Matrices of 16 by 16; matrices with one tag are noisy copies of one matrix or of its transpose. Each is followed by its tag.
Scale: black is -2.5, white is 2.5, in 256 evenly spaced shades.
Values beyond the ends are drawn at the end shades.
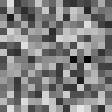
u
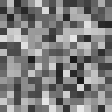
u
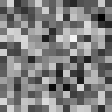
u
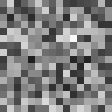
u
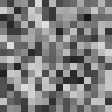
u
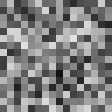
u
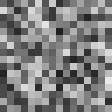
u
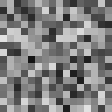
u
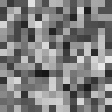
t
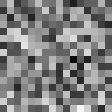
u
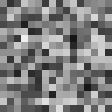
t
